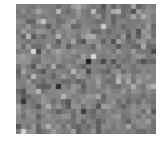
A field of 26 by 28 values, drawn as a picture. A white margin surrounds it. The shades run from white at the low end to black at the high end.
The texture is fine-grained noise. No overall slope runs across the table. The distribution is heavy-tailed on both sides. No row or column stands out. On average the colour sits 50% of the way up the scale. There are no regular stripes.
